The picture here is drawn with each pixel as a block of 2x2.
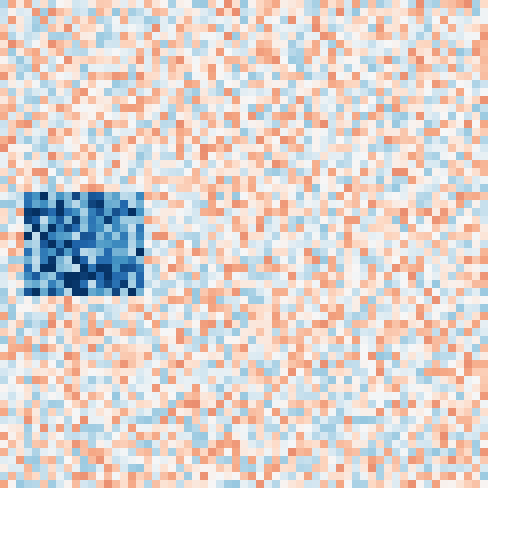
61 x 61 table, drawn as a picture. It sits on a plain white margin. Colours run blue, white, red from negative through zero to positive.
No single row or column stands out from its neighbours. The middle left is the ninth with the lowest average. Neither half mirrors the other. In the middle left lies a patch that is lower than the rest. Overall the values sit about 50% of the way up the scale.
